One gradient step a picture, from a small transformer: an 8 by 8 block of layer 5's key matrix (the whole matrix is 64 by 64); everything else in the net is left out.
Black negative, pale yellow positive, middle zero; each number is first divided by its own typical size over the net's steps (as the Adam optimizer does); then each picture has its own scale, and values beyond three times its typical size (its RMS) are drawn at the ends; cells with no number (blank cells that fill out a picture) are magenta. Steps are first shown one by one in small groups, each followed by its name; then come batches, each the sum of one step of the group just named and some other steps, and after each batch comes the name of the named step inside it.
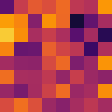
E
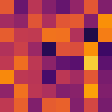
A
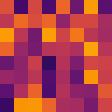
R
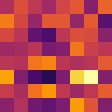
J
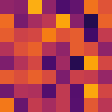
A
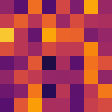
R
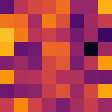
E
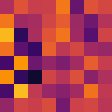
E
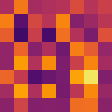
J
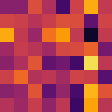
A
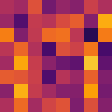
A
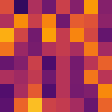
R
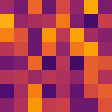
R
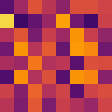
J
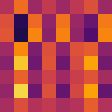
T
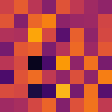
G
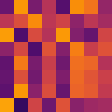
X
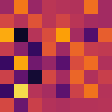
X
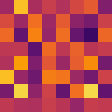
T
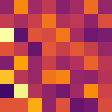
T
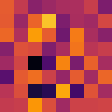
G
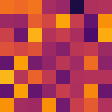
T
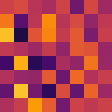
G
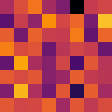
T
